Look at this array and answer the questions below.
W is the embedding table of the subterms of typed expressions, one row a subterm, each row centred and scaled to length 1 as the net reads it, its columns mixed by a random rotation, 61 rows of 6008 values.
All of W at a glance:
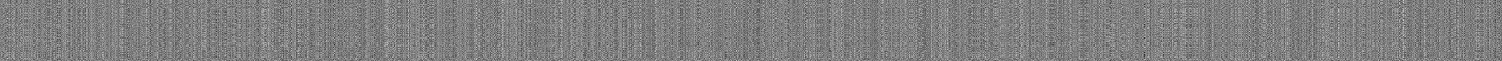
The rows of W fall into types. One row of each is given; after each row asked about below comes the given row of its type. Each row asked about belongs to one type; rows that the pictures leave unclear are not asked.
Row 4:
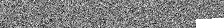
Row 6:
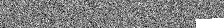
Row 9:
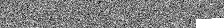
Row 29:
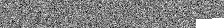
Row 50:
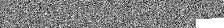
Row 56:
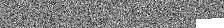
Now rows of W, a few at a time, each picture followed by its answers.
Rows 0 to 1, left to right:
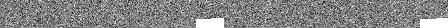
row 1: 9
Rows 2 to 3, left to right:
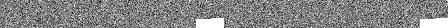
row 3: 50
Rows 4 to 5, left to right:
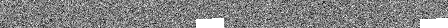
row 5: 9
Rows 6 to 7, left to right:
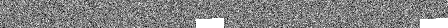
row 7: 50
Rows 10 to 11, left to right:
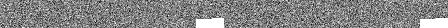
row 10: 29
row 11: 56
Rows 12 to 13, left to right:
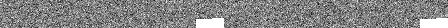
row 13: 9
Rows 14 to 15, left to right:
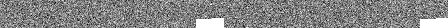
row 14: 56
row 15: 29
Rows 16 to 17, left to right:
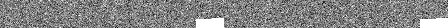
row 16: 50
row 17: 9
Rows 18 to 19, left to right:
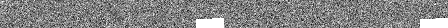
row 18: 4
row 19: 56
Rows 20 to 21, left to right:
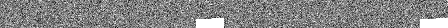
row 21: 50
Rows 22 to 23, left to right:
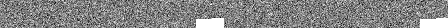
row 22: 56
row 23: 29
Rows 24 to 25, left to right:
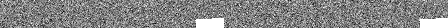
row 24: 4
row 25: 6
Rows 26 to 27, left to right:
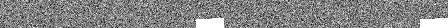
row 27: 56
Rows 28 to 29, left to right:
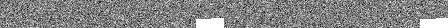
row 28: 9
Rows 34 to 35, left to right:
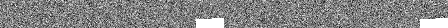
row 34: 6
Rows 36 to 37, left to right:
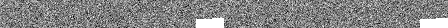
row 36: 29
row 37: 4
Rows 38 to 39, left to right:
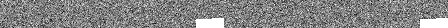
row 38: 4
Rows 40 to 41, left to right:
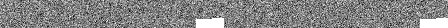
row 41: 29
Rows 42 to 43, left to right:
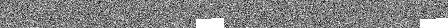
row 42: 9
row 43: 29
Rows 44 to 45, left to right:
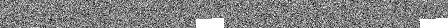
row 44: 9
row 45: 6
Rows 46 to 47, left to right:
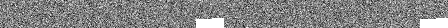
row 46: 6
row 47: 29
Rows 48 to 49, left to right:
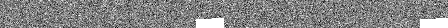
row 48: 50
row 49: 29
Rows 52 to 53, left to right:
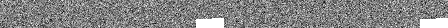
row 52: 4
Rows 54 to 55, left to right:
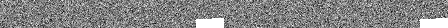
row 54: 4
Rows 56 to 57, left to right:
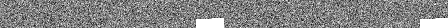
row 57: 56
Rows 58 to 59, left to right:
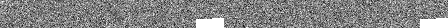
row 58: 4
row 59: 29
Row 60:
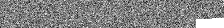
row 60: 50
